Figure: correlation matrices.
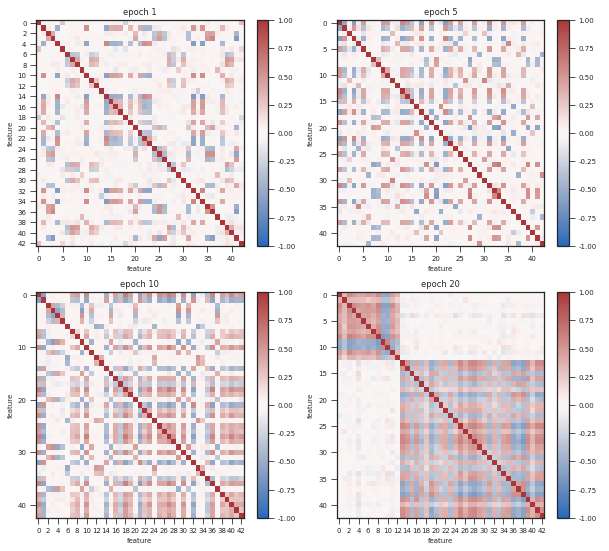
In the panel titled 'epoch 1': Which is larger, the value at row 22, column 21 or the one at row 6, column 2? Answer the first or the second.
the second
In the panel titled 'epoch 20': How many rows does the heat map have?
43
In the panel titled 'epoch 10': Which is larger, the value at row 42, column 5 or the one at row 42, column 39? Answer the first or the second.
the second
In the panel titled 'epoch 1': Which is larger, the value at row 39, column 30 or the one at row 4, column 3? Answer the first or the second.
the first
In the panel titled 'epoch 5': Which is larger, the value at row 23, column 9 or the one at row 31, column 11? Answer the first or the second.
the first
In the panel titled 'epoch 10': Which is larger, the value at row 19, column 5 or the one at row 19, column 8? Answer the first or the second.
the second
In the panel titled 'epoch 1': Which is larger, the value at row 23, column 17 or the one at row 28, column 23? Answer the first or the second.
the second
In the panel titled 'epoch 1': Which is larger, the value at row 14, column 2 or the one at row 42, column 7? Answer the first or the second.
the second
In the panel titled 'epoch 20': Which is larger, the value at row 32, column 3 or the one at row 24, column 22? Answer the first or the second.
the second
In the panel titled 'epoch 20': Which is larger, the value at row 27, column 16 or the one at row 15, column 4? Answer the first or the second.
the first
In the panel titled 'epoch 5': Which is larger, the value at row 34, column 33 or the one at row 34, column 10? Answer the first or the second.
the second
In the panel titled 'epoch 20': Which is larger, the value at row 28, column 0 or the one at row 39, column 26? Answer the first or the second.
the second
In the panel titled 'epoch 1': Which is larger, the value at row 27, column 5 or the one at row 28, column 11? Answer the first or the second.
the first
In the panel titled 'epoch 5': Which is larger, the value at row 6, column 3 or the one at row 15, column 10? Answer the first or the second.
the first
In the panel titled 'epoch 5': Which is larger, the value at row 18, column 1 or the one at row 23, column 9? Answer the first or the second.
the second
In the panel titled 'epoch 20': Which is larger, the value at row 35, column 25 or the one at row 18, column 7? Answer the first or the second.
the first
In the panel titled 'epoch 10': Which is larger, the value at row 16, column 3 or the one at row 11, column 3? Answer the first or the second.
the second
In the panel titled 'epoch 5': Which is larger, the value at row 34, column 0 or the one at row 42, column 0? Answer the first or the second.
the first
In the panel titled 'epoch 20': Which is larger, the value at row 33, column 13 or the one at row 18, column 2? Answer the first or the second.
the second
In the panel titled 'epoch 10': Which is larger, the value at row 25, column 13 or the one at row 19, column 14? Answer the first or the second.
the first
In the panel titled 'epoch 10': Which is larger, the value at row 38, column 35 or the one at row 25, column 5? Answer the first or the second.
the second
